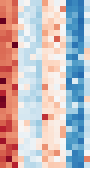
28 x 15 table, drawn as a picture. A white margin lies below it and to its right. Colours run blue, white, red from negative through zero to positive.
There is an overall slope up to the left. Overall the values sit about 50% of the way up the scale. Stripes running up and down repeat 2 times from left to right.
